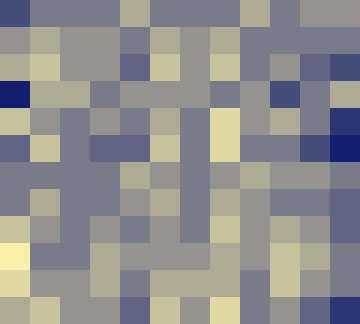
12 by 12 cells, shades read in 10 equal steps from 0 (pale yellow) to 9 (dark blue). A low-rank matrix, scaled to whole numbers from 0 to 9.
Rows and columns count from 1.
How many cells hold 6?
9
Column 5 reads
3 5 6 4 5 6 3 4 5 4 5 6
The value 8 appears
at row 5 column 12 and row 12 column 12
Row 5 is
2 4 5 4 5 3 5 1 4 3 5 8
